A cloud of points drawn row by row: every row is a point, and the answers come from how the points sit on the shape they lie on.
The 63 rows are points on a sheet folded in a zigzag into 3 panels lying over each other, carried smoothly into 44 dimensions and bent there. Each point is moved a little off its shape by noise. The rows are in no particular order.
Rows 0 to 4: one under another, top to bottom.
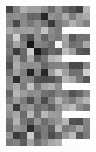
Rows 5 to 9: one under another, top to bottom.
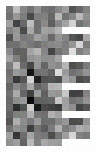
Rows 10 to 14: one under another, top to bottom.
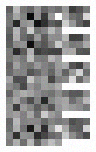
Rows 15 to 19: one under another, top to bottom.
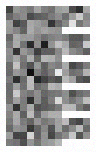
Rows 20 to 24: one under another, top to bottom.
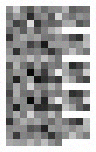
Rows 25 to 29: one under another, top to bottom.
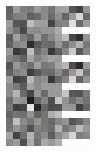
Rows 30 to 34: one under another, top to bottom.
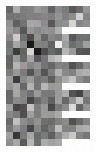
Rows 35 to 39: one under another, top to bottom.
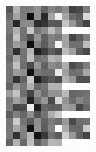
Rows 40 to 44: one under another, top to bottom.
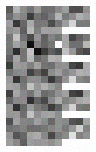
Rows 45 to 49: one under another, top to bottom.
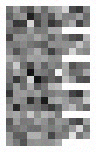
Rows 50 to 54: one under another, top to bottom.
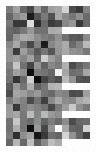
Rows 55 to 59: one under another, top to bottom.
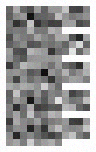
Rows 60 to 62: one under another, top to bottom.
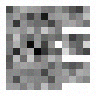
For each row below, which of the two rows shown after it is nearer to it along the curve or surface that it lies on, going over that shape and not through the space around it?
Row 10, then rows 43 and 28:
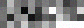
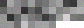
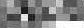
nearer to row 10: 28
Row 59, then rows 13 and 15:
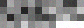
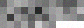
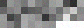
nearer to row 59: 15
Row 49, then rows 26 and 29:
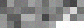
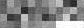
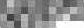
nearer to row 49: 26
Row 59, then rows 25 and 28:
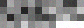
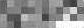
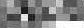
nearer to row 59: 25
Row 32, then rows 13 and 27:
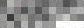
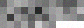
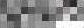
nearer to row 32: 13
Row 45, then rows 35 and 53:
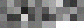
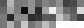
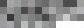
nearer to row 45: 53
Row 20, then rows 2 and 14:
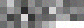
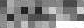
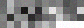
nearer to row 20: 14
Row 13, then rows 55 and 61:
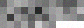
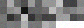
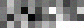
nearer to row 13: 61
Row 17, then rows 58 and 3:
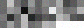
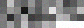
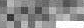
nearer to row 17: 58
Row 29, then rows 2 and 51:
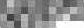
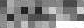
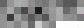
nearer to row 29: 51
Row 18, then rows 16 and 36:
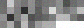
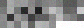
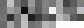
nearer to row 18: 16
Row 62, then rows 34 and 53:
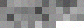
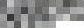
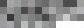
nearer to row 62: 34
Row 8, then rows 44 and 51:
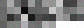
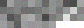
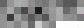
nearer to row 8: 44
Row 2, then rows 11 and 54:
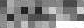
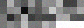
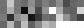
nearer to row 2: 54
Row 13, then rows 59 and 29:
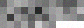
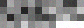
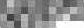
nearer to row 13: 29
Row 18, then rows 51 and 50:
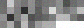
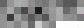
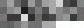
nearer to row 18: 51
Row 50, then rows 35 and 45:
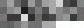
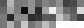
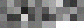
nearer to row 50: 45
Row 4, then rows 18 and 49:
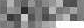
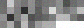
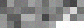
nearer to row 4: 49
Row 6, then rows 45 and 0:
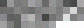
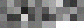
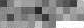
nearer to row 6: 0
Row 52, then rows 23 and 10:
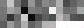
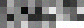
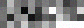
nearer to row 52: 10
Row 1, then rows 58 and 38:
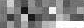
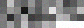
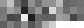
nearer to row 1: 38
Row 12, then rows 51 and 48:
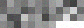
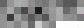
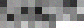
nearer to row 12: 48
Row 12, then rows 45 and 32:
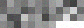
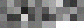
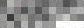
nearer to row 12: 45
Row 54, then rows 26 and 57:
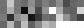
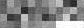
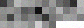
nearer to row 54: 57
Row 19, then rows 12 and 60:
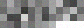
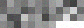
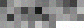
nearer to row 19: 12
